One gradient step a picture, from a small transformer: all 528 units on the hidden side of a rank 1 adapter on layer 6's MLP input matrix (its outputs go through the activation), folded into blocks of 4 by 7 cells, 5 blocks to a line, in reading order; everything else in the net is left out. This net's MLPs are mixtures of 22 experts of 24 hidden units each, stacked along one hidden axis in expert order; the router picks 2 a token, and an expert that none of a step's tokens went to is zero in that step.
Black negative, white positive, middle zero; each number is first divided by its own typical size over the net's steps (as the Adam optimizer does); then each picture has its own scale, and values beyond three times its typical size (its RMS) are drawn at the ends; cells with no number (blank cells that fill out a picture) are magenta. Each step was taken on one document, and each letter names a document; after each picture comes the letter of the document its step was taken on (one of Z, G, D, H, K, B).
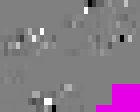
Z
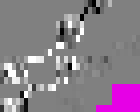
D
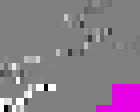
D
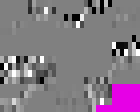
D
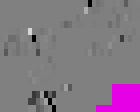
Z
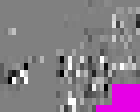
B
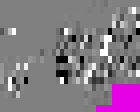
B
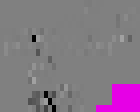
Z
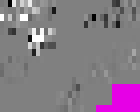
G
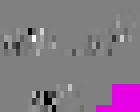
Z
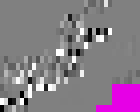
D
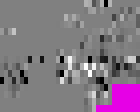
B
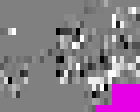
B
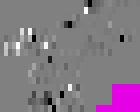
Z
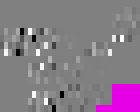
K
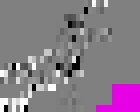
D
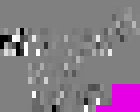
K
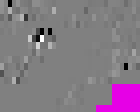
G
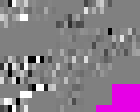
D
